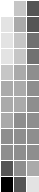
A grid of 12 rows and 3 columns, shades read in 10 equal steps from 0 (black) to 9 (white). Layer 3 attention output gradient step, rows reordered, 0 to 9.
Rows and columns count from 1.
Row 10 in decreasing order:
5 5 5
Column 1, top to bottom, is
9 8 8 8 7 6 6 6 5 5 3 0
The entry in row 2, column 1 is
8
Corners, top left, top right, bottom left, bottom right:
9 3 0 8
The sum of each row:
19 17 19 19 18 17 17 16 15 15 14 11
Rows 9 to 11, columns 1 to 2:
5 5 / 5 5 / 3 5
